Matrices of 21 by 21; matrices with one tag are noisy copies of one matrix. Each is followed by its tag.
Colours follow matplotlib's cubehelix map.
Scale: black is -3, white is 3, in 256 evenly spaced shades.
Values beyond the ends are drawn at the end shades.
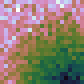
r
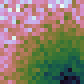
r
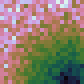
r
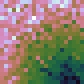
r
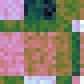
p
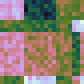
p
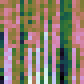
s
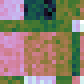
p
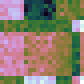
p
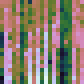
s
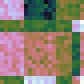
p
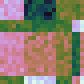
p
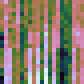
s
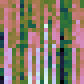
s
